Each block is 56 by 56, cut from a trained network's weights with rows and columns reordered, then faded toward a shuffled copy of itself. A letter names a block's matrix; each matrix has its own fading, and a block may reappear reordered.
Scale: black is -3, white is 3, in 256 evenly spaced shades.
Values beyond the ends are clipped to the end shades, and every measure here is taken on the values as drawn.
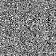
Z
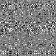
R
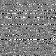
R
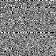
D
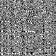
Z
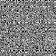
D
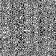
Z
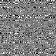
R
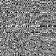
D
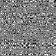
R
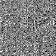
Z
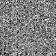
Z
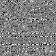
R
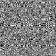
D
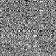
D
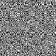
D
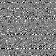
R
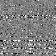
R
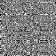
D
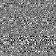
R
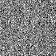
Z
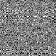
D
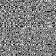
D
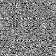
D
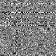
D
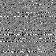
R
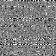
R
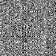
Z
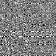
D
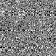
D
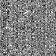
Z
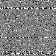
R
